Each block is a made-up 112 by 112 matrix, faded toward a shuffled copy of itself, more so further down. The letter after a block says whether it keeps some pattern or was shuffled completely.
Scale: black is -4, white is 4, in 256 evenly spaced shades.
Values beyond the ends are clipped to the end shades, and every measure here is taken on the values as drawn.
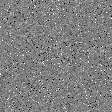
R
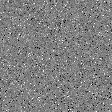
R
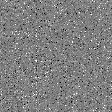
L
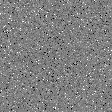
R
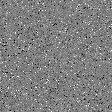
R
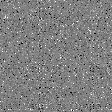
L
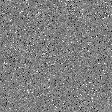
L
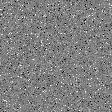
R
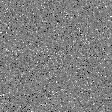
R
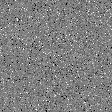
R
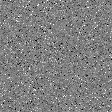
R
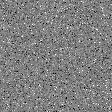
R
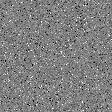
R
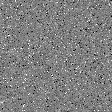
R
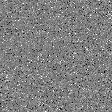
L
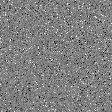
L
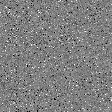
L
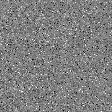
L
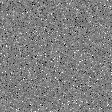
R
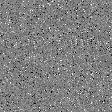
L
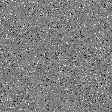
R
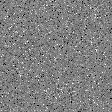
R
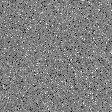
R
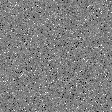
R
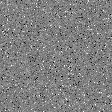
R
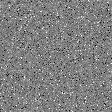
R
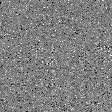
L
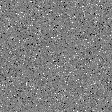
R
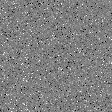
R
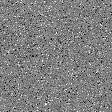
R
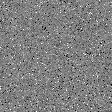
R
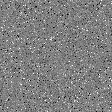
R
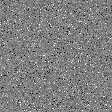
L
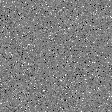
R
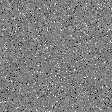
L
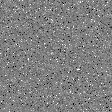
R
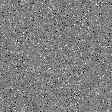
R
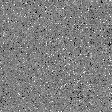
L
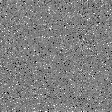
L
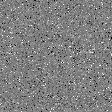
L
